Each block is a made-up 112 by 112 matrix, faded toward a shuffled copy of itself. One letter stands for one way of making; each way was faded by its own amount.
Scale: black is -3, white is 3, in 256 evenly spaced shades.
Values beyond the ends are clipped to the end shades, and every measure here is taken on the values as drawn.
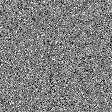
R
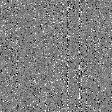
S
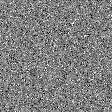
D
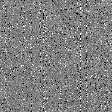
S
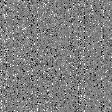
S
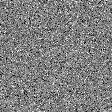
D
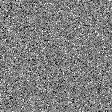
D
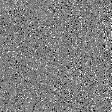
S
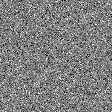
D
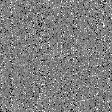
S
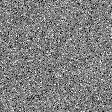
R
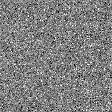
R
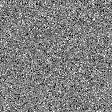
R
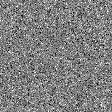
R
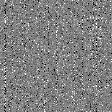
S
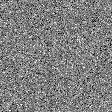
D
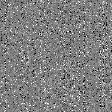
S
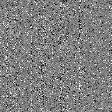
S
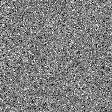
R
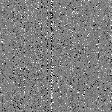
S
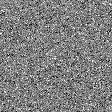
R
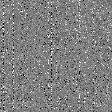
S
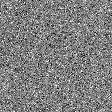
R
